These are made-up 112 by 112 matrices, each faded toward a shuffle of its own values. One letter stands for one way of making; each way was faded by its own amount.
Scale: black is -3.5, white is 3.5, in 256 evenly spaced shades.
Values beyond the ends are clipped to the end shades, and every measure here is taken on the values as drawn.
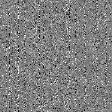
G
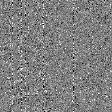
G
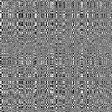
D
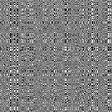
D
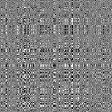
D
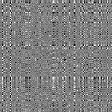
D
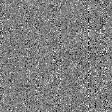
G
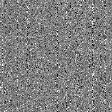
G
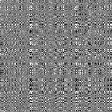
D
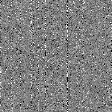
G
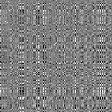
D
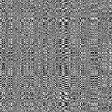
D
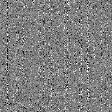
G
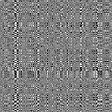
D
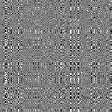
D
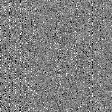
G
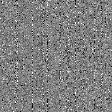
G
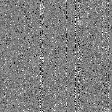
G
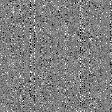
G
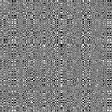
D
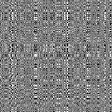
D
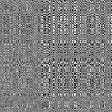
D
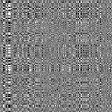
D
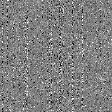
G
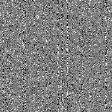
G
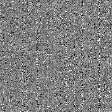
G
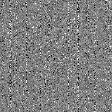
G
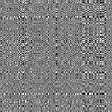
D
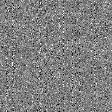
G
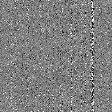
G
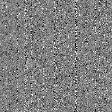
G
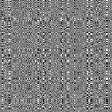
D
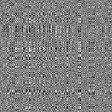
D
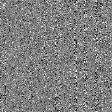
G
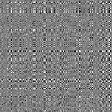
D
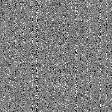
G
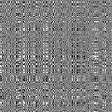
D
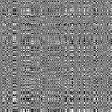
D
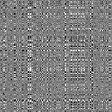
D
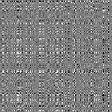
D
